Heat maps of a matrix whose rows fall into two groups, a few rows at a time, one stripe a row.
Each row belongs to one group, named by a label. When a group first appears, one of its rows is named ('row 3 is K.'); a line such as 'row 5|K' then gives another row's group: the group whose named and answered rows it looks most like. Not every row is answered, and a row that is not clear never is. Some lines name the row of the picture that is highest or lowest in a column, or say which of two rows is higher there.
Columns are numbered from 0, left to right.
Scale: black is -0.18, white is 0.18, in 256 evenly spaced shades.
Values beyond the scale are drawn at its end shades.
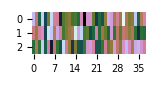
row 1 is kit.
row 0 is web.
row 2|web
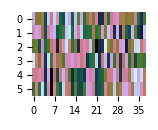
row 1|kit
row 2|web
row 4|web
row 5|web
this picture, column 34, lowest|3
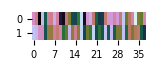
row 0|web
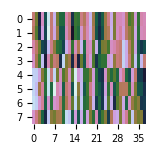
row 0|web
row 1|web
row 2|kit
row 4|kit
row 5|kit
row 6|kit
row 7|kit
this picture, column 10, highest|3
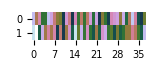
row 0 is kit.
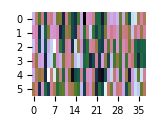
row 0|web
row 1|web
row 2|kit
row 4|web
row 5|web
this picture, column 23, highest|3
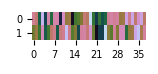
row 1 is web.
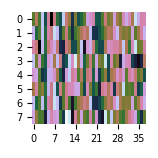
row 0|web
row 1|web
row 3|kit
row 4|kit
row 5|kit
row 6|web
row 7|kit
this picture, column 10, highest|0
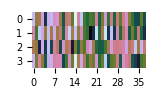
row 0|kit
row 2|web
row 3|kit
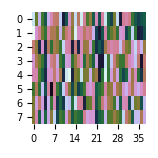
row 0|kit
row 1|kit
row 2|web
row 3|kit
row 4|kit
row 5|web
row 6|kit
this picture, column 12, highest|4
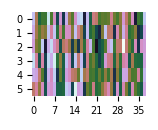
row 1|kit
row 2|web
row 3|kit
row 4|kit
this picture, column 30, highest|2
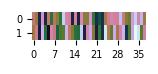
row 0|web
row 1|web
